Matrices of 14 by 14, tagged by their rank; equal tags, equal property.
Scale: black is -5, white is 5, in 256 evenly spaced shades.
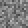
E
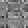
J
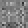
J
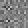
J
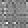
J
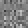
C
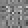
J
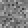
E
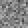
E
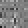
C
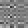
C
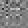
C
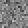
E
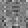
J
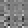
C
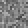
E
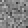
E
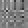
C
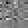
C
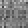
J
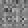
J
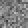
E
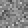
E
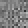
J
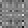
C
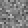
E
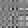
C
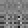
C
